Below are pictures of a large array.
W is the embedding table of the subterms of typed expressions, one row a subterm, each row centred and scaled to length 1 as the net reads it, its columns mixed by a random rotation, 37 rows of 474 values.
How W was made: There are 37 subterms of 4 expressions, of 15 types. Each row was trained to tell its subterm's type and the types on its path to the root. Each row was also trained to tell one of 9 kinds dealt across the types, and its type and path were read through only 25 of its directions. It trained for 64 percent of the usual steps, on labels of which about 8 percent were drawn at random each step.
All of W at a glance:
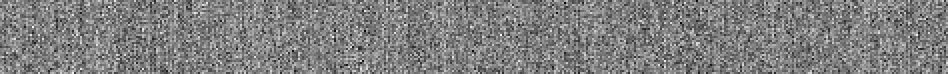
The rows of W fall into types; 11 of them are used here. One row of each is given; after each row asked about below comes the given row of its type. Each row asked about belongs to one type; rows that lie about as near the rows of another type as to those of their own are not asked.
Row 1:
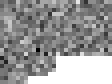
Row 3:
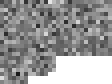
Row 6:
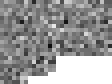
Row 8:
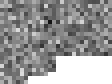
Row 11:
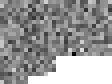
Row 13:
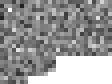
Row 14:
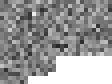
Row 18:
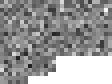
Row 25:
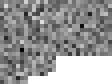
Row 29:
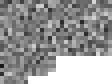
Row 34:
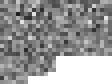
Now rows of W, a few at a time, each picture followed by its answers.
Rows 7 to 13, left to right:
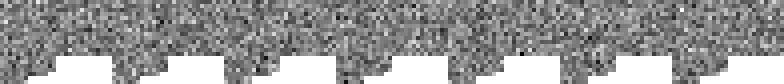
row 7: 8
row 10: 14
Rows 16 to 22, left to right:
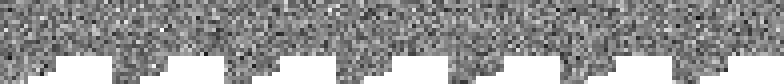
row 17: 14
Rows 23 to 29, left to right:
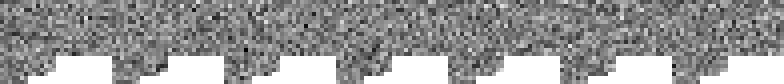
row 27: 29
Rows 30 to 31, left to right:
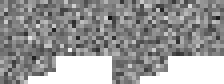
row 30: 34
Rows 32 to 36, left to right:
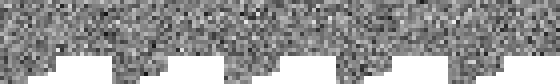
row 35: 8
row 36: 8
